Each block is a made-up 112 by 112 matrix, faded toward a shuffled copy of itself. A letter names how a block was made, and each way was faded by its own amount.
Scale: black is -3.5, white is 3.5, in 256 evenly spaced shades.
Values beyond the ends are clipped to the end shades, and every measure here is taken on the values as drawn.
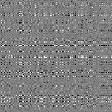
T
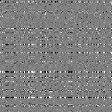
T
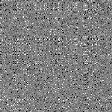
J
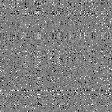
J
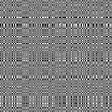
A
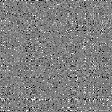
J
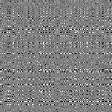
T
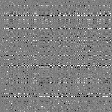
T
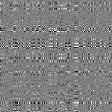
T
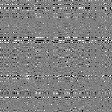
T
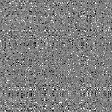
J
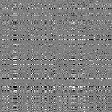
T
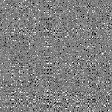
J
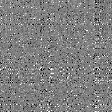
J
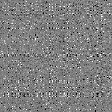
J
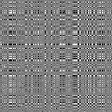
A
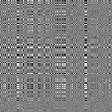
A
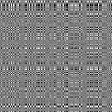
A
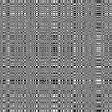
A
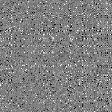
J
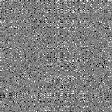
J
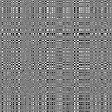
A
